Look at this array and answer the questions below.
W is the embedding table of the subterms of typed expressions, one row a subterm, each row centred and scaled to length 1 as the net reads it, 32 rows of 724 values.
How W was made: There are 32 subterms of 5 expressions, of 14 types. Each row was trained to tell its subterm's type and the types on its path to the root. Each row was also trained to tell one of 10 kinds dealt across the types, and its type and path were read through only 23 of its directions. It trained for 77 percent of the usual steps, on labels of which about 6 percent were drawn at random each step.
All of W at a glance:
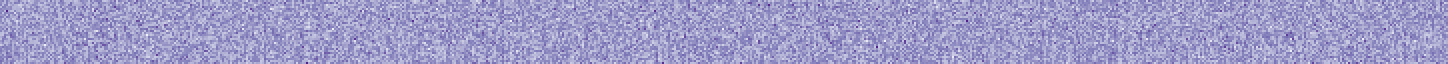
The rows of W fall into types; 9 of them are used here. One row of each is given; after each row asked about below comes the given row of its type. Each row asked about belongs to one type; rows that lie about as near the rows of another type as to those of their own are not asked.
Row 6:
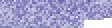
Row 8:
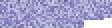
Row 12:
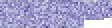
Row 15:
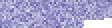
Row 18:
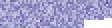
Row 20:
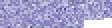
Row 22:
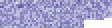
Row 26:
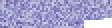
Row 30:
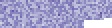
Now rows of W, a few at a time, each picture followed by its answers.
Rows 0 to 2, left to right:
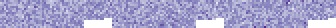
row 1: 20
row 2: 8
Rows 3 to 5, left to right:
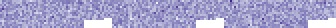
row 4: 22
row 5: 8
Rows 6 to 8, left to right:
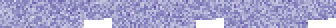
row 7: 26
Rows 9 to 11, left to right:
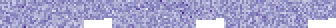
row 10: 18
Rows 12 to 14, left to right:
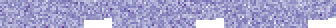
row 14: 30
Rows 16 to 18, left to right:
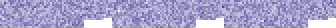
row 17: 12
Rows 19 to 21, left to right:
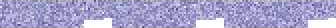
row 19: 18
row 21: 20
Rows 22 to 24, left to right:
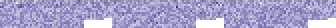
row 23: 6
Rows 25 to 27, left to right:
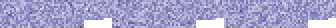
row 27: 6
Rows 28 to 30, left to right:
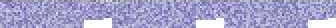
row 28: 12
